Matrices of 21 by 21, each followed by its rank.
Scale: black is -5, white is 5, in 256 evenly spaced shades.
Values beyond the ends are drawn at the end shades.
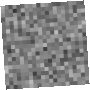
full rank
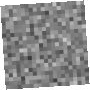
full rank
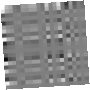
one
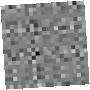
three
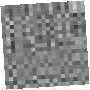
three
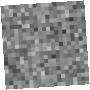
full rank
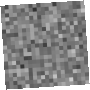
full rank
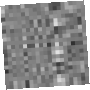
three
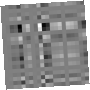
one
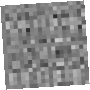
three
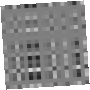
one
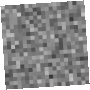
full rank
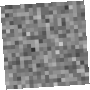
full rank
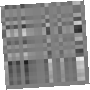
one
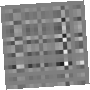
one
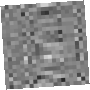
three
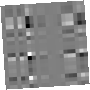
one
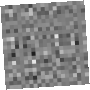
three
